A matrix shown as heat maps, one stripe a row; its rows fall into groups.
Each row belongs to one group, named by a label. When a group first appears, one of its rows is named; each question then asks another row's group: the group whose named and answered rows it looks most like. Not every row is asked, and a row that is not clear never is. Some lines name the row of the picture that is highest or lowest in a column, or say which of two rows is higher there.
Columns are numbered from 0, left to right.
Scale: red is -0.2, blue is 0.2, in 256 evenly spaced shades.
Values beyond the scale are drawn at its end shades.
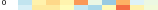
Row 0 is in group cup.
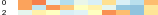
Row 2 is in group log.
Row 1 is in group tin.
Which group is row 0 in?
log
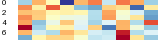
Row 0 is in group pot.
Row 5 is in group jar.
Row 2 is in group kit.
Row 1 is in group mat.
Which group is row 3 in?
kit
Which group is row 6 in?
jar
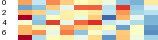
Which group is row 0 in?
tin
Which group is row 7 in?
jar
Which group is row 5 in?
kit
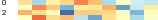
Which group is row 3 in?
mat
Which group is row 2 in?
log
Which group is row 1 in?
log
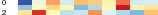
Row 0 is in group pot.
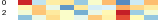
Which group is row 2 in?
mat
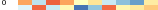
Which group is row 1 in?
mat
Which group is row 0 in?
tin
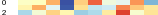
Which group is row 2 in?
mat
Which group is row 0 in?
pot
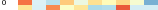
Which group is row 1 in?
cup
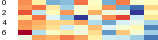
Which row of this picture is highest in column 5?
4
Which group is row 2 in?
tin
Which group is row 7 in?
kit
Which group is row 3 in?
mat
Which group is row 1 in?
log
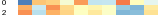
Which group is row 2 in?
tin
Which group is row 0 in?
cup
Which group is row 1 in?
tin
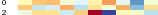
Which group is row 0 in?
log
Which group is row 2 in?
pot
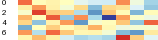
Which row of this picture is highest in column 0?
5
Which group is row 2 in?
mat
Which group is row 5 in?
pot
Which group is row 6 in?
tin
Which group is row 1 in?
kit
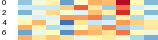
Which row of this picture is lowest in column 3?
3
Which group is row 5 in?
log
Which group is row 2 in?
pot
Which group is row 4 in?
cup
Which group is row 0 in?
pot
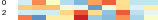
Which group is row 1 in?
mat
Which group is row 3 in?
jar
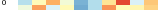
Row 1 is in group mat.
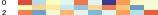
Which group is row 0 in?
jar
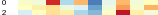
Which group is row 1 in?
mat
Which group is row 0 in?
cup
